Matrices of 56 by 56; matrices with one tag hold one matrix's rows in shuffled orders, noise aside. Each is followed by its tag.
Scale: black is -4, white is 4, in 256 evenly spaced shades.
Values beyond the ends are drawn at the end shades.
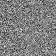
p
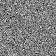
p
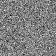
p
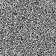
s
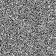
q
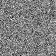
q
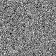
p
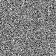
q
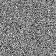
q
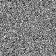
p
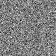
q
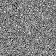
p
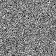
p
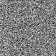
s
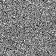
p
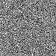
s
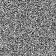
s
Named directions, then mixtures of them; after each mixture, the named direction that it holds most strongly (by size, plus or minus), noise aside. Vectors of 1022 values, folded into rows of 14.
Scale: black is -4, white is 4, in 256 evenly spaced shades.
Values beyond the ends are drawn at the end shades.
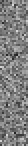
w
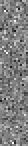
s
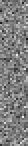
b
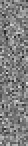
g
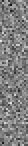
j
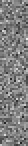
b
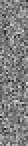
g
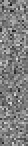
j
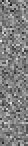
j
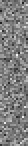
b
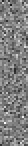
b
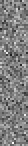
s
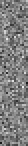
g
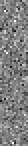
s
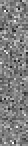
s
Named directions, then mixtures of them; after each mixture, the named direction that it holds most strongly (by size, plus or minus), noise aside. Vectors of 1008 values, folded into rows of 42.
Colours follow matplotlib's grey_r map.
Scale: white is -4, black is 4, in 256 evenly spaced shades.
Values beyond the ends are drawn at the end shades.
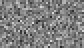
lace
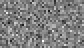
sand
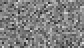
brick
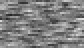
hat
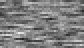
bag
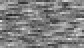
hat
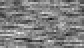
bag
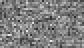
lace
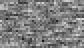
hat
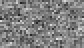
lace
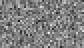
lace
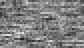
bag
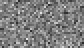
brick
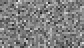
brick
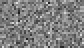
brick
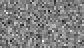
sand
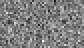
sand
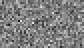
lace
